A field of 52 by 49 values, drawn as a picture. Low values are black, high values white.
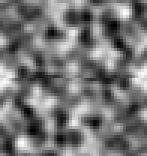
Seam: none. Symmetry: a half turn. Odd rows or columns: none. Slope: none.
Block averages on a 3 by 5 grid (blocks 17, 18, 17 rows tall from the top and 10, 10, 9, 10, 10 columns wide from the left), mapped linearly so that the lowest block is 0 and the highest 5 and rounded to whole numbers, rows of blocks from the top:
0 5 5 2 3 | 5 3 5 3 5 | 3 2 5 5 0
